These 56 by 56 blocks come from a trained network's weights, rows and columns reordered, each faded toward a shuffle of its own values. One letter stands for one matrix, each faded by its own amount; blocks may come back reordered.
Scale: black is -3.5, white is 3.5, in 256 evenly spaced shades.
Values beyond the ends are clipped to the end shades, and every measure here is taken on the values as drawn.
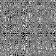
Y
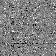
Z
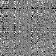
Y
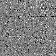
Z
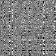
Y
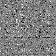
Z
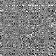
Y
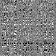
Y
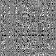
Y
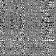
Y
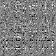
Y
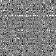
Y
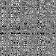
Y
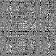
Y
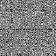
Y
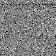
Z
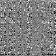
Y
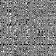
Y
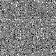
Z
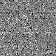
Z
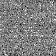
Z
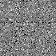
Z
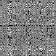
Y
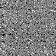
Z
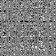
Y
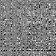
Y
